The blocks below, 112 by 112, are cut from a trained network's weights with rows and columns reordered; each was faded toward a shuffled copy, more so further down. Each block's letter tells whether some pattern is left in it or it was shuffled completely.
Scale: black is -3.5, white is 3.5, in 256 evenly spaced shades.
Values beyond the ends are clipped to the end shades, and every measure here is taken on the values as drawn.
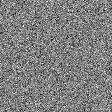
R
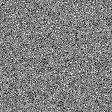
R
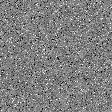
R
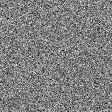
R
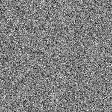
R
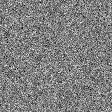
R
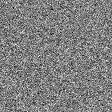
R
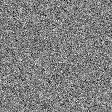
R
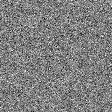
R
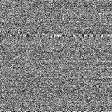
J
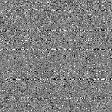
J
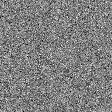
R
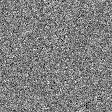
R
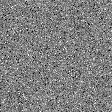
R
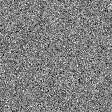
R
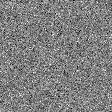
R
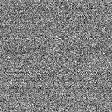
J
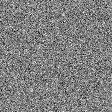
R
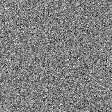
J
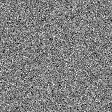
R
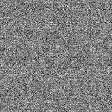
J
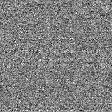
J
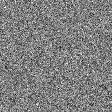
R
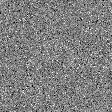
R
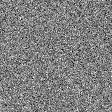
R
